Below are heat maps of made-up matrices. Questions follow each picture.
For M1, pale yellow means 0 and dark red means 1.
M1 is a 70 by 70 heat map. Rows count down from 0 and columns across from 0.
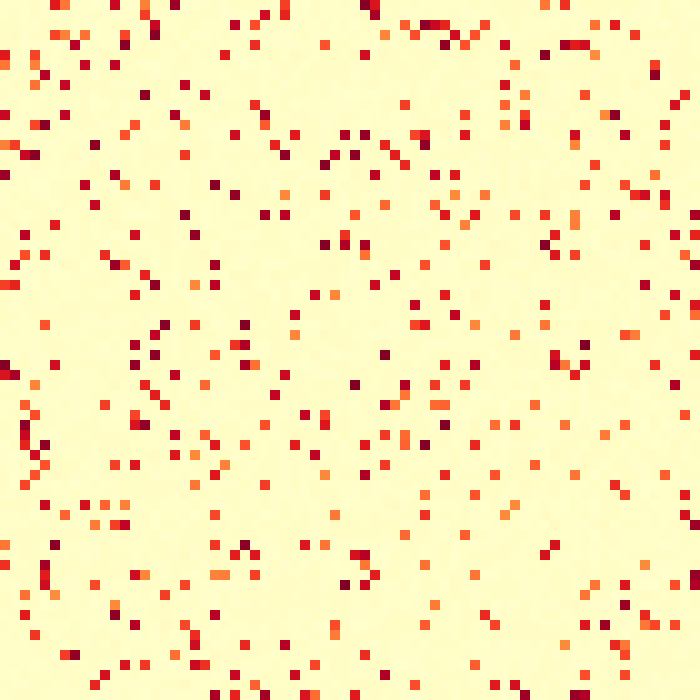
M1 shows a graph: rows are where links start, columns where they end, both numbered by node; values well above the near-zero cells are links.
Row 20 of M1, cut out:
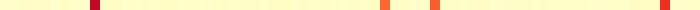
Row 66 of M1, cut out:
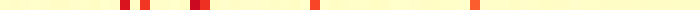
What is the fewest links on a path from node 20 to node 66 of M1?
1
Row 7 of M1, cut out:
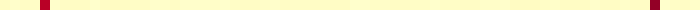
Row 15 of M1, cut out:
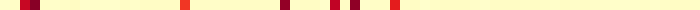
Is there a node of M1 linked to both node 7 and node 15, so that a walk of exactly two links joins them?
no
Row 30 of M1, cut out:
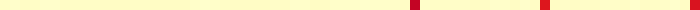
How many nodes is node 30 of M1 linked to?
3
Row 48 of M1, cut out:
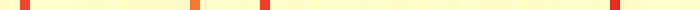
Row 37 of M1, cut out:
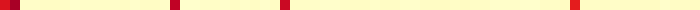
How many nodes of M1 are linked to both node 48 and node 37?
0
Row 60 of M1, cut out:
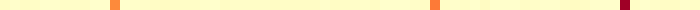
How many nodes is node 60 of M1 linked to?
3
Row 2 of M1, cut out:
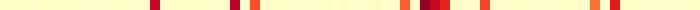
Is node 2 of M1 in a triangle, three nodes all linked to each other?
yes
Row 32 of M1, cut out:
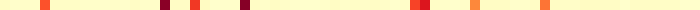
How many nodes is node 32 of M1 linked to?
8
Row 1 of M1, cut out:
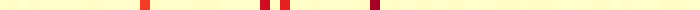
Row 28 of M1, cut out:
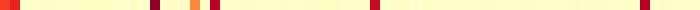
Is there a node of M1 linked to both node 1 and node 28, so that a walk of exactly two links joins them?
yes
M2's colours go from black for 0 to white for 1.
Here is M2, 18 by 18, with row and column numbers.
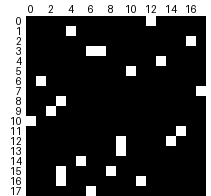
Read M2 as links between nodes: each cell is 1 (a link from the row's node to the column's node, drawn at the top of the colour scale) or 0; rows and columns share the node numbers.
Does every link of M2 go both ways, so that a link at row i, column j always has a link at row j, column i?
no
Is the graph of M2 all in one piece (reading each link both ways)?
yes
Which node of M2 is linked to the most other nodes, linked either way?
node 3
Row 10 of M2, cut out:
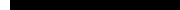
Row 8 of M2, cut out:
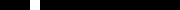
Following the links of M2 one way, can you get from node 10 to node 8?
yes
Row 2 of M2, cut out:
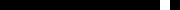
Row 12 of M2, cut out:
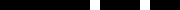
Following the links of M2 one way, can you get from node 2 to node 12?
no
